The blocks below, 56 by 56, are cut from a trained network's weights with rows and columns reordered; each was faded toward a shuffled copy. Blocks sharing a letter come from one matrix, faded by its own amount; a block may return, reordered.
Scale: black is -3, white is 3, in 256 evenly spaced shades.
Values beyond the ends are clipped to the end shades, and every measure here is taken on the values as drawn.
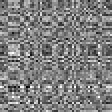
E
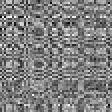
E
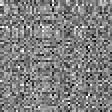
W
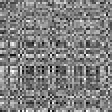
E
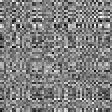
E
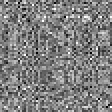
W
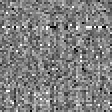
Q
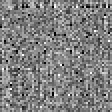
Q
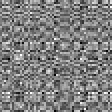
E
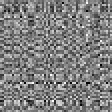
E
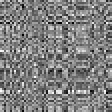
E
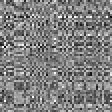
E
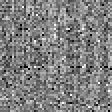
Q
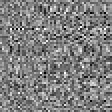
W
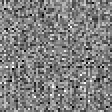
Q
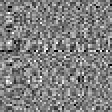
W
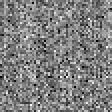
Q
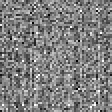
Q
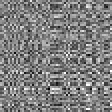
E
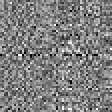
W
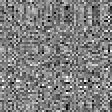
W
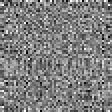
W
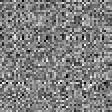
W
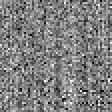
Q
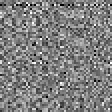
W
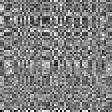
E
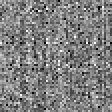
Q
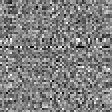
W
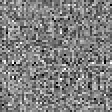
Q
